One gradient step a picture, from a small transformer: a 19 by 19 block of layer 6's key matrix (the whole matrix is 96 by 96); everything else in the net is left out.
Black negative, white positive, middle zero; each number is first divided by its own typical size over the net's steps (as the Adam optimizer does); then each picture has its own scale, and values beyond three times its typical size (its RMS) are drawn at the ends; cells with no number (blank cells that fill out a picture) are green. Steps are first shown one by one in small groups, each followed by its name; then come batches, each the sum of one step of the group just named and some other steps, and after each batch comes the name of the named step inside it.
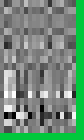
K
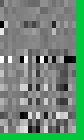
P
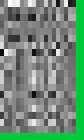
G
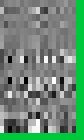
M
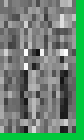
M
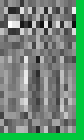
P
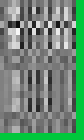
K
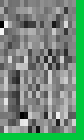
P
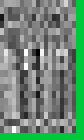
G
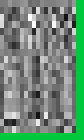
M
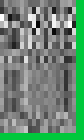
P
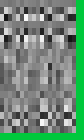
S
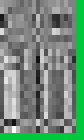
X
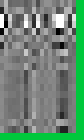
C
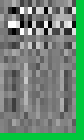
C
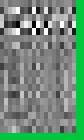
C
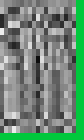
X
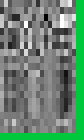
C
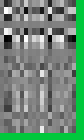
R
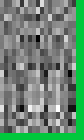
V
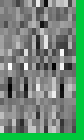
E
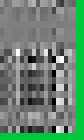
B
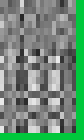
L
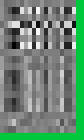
V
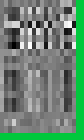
V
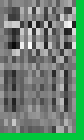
B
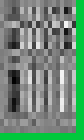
R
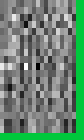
E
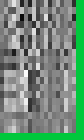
R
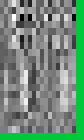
R
